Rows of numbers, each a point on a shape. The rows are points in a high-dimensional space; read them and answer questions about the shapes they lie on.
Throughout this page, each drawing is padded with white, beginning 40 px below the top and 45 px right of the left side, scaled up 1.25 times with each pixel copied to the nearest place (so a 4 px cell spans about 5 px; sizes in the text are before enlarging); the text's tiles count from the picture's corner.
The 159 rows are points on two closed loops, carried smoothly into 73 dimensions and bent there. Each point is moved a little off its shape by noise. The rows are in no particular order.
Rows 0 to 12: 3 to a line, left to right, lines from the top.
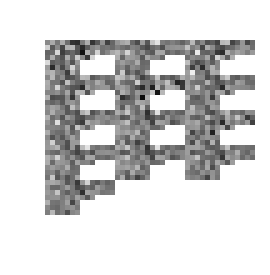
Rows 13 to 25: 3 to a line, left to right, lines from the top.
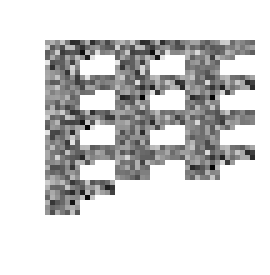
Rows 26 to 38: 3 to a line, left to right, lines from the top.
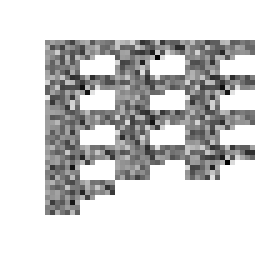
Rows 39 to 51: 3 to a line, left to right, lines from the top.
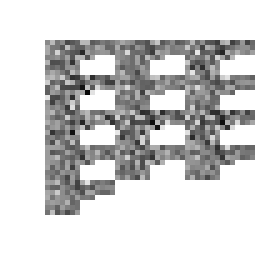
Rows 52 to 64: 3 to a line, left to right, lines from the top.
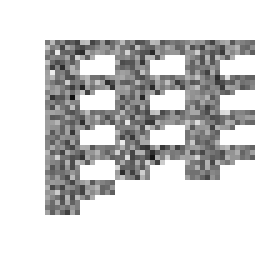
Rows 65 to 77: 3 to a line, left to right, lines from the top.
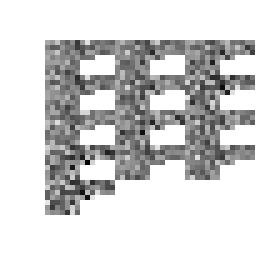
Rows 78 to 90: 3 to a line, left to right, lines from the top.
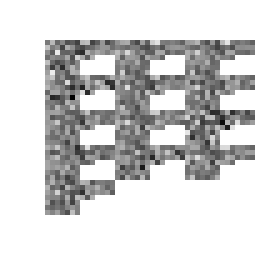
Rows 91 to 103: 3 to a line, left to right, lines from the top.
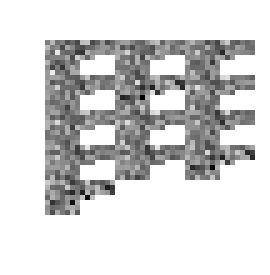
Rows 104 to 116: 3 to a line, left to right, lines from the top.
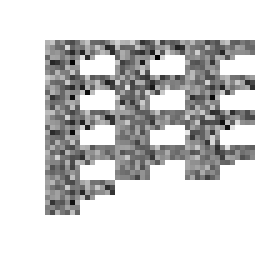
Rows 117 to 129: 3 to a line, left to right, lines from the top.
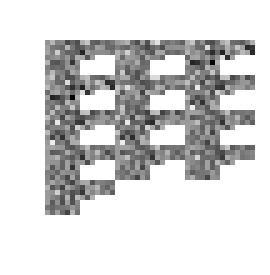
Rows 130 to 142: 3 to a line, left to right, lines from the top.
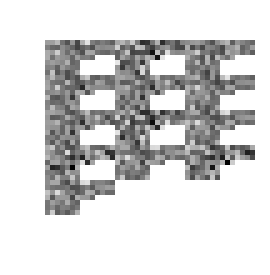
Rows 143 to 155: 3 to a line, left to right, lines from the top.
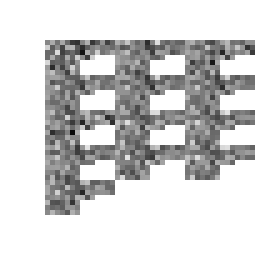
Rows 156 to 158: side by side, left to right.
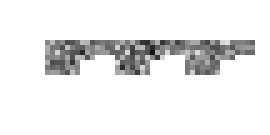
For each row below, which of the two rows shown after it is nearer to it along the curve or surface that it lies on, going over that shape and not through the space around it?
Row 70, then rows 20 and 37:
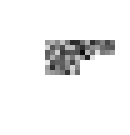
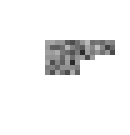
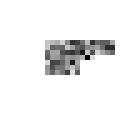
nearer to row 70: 37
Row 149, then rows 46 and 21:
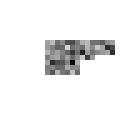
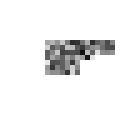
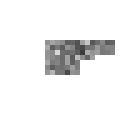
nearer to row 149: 21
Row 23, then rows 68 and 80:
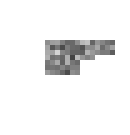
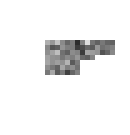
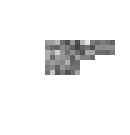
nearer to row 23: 80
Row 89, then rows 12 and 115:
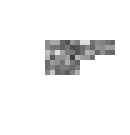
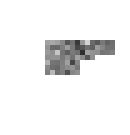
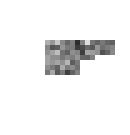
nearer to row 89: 115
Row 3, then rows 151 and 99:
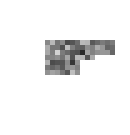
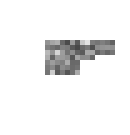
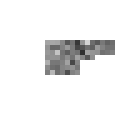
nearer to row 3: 99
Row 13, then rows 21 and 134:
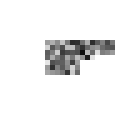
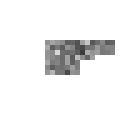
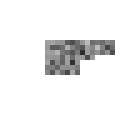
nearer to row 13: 21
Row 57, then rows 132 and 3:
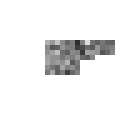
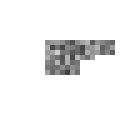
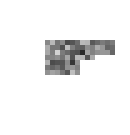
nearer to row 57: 3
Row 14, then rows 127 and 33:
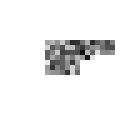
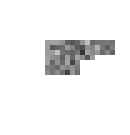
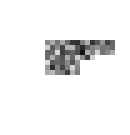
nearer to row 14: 33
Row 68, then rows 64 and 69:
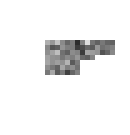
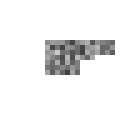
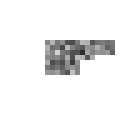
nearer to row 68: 69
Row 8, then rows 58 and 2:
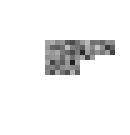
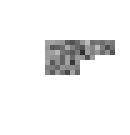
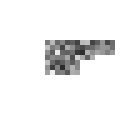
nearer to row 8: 58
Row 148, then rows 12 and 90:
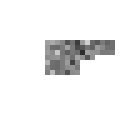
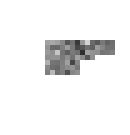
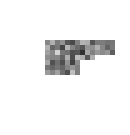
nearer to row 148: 12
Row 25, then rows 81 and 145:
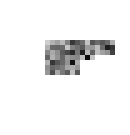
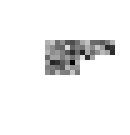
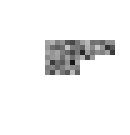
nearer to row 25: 81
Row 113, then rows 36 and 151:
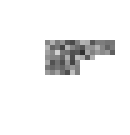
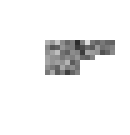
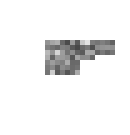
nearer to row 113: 36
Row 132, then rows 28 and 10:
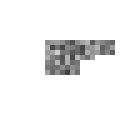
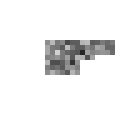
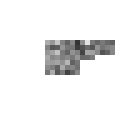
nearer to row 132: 28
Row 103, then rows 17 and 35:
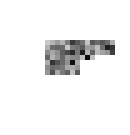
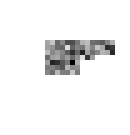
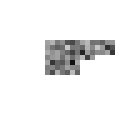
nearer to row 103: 17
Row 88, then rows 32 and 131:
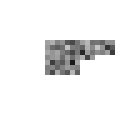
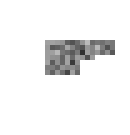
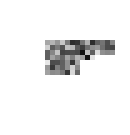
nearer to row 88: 32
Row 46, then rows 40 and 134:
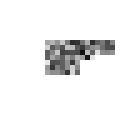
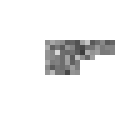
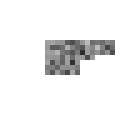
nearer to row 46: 40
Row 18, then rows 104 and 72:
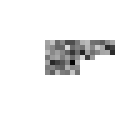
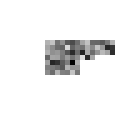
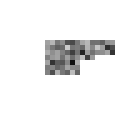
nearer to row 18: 72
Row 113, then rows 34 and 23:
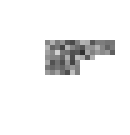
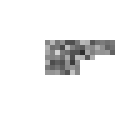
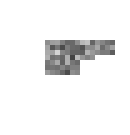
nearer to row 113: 34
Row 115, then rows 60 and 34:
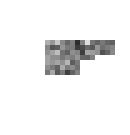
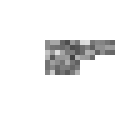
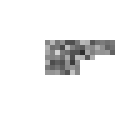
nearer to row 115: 60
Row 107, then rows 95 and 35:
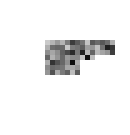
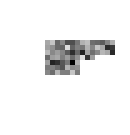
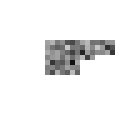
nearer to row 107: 95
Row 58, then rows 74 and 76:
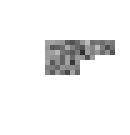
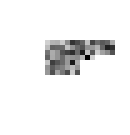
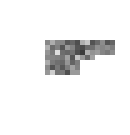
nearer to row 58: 76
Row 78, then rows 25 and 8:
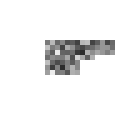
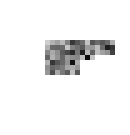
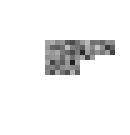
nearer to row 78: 8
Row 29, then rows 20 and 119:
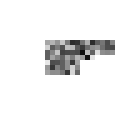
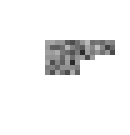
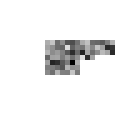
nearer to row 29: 119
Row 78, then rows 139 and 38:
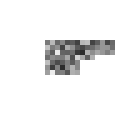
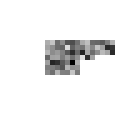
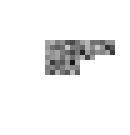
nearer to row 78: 38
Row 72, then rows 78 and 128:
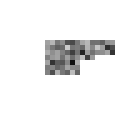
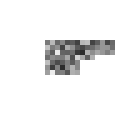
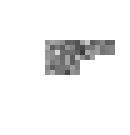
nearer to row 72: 128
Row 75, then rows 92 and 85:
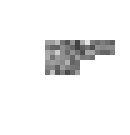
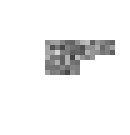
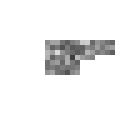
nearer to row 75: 85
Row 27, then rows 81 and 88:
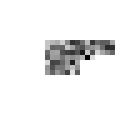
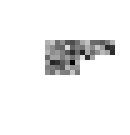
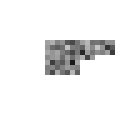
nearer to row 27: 81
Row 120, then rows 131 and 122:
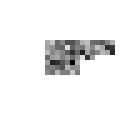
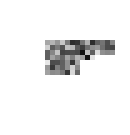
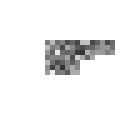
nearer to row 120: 131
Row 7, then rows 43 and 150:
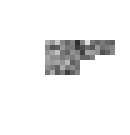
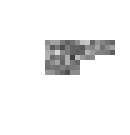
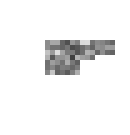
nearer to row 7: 150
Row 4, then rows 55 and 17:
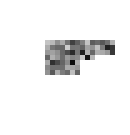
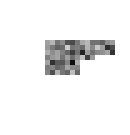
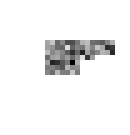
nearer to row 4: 17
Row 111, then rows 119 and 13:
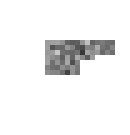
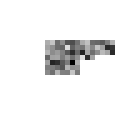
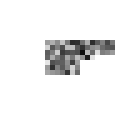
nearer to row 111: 119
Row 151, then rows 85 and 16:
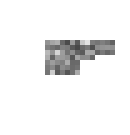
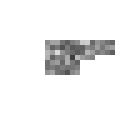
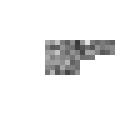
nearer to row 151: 16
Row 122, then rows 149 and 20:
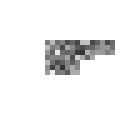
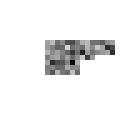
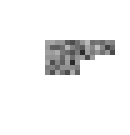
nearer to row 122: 20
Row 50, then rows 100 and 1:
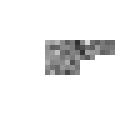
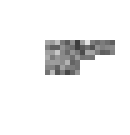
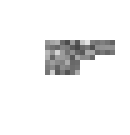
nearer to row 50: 100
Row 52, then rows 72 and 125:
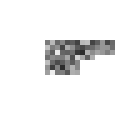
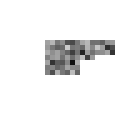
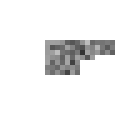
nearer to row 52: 125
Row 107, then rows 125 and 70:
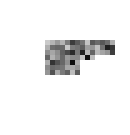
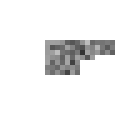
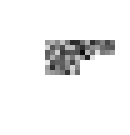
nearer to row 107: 70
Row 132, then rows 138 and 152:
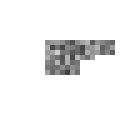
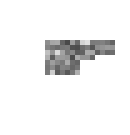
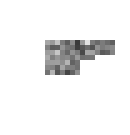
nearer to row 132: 138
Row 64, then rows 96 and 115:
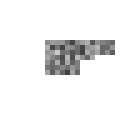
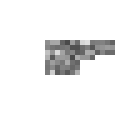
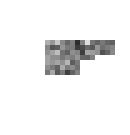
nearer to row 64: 96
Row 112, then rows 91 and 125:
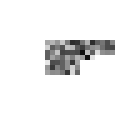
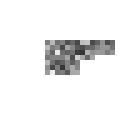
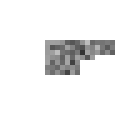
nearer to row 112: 91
